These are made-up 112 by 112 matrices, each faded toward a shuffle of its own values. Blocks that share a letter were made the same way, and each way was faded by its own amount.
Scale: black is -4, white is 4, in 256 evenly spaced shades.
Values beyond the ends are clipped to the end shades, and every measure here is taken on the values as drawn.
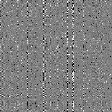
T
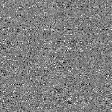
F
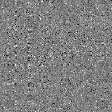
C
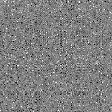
C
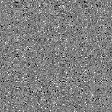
C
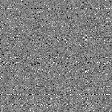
F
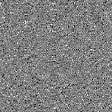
C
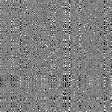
T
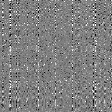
T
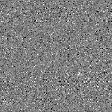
F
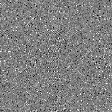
C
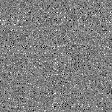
F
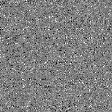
F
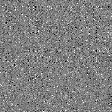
C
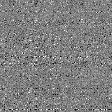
F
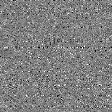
F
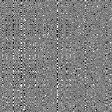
T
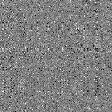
C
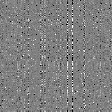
T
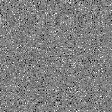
C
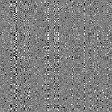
T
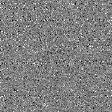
F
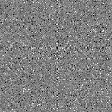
C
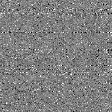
F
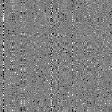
T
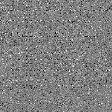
F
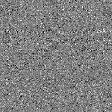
F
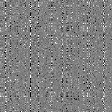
T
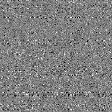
F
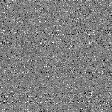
F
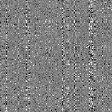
T
